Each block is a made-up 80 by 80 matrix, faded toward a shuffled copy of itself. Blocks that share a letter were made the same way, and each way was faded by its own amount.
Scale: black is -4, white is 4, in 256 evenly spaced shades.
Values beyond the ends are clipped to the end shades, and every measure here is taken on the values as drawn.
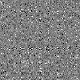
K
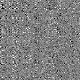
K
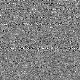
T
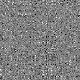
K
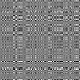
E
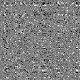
K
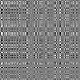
E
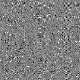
K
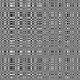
E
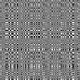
E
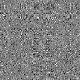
K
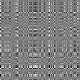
E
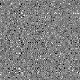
K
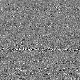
T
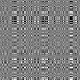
E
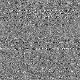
T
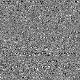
T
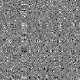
K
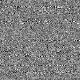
T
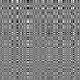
E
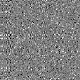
K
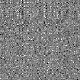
K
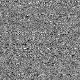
T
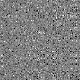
K
